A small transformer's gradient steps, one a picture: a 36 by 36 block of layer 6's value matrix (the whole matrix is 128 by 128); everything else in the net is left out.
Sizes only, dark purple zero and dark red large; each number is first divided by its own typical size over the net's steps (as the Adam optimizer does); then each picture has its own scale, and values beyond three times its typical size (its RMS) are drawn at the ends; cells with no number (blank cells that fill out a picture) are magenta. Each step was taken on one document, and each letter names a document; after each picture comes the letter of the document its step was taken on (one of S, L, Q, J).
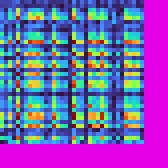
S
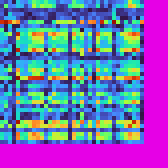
S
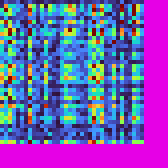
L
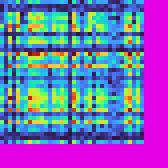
S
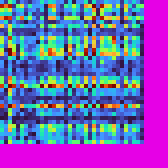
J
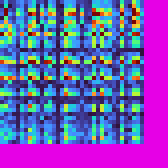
L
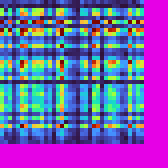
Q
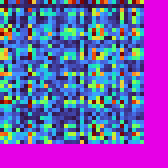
L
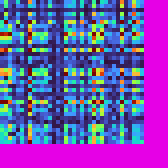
L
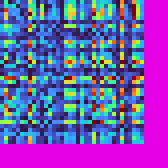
L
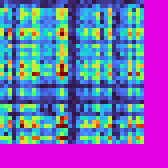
Q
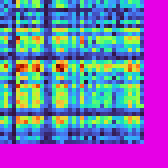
S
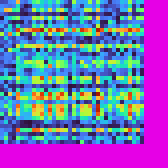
S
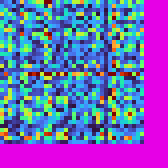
Q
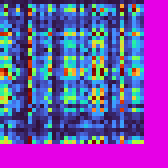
L
